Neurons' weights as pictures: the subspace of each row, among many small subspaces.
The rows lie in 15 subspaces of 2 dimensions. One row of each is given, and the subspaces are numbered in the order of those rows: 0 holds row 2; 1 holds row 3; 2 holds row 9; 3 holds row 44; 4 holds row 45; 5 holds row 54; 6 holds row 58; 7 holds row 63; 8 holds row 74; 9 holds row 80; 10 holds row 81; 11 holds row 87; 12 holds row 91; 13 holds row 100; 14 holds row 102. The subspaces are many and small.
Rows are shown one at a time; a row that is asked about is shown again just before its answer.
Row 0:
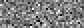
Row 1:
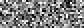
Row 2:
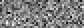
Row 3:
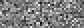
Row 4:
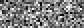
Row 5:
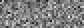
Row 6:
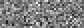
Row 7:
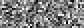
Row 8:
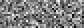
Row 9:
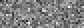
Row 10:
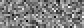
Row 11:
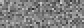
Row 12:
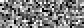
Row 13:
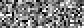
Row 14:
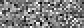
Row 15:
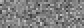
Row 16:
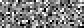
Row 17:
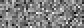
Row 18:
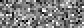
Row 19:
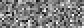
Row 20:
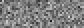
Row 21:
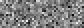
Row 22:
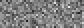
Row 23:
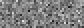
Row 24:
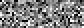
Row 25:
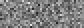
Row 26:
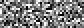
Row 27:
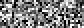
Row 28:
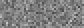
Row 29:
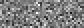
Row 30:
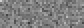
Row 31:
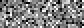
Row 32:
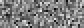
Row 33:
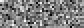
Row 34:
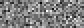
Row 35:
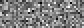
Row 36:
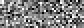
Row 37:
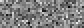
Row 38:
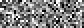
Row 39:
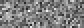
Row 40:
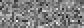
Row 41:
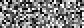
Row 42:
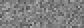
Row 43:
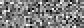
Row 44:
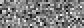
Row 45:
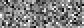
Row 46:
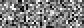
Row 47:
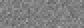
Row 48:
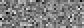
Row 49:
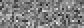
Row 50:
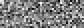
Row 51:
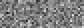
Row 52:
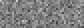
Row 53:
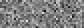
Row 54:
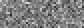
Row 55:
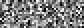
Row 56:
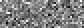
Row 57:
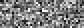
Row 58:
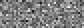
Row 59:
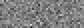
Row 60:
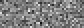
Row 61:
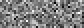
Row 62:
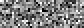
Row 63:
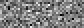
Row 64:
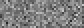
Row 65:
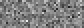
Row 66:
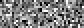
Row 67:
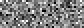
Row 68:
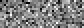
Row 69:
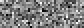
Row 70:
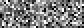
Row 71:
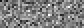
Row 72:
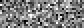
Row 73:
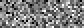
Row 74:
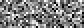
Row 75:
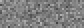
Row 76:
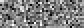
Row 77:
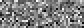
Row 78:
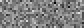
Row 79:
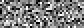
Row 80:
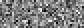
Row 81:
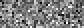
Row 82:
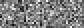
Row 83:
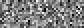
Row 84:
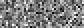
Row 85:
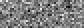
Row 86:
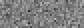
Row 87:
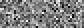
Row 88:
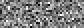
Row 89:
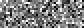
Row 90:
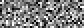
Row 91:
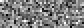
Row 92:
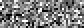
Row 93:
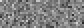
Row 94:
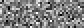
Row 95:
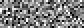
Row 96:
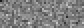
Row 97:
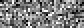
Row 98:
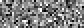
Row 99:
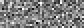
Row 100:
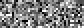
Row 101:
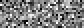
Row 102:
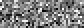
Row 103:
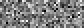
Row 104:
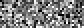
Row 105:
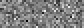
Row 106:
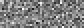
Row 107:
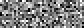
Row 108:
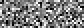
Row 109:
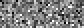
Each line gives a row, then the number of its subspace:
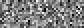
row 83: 9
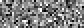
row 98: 9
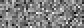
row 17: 4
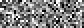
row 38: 11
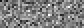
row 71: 7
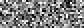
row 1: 1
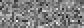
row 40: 14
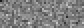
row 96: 12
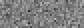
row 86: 9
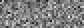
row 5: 7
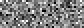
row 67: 1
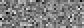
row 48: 14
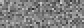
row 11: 11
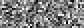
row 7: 10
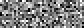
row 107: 6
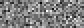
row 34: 6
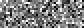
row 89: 5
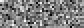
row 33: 12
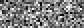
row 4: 0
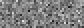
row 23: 10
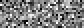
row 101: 3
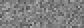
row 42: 13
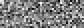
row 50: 11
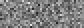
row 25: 5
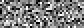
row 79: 7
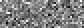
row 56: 0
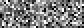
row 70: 4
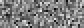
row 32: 9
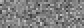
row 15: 3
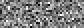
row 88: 7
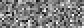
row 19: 13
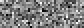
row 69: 2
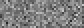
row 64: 4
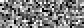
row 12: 12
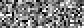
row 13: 13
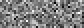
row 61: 8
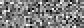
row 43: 6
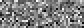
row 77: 14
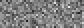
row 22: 8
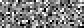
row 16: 10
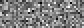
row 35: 6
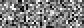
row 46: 12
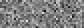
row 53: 11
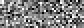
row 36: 11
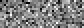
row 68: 5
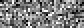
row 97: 4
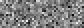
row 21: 2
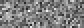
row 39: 13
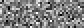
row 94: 7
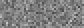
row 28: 4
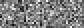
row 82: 12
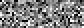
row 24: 14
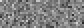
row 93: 12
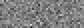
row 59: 5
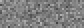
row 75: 3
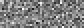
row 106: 8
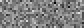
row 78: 8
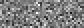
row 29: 0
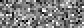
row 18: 2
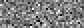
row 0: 5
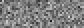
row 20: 7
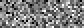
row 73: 1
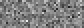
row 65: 6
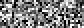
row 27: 13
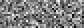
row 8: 8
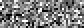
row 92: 14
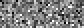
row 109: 10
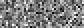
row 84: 4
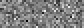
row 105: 11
